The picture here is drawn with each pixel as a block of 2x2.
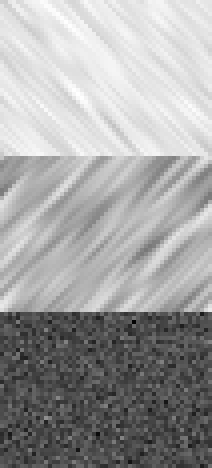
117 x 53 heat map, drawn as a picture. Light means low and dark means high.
The table splits into 3 rows of 1 panel. Panel 1,1: very low, slanting down to the right, faint in contrast. Panel 2,1: low, slanting up to the right. Panel 3,1: high, fine-grained.
